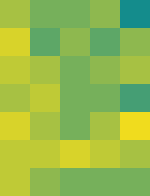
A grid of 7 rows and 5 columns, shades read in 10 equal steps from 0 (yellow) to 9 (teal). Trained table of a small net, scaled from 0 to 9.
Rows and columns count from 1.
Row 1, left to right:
3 5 5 4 9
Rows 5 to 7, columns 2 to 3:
3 5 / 2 1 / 4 5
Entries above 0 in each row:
5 5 5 5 4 5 5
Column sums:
14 25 30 29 31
